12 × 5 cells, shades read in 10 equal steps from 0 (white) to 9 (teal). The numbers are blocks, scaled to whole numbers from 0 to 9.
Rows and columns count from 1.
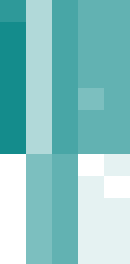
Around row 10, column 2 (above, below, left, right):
5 5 0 6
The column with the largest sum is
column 3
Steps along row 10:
up up down same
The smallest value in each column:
0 3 6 0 0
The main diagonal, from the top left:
8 3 7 6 6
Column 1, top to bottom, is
8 9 9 9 9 9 9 0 0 0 0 0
